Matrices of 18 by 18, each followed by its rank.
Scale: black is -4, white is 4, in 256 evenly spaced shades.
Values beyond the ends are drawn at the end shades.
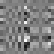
two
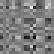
two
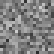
full rank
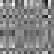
two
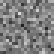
full rank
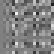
two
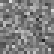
full rank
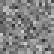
full rank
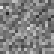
full rank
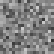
full rank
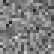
full rank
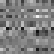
two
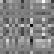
two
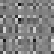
two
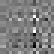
two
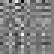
two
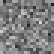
full rank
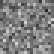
full rank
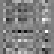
two
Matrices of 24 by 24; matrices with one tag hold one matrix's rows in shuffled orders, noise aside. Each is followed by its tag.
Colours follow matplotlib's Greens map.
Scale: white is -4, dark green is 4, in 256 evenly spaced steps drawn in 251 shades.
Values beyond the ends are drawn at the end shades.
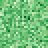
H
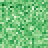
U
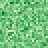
U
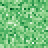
U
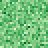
H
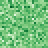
U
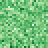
U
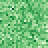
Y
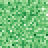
Y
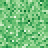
H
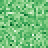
U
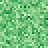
H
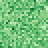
Y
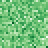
Y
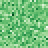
Y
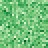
H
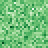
U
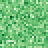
U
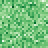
Y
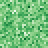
H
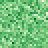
Y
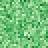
H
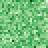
Y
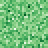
H
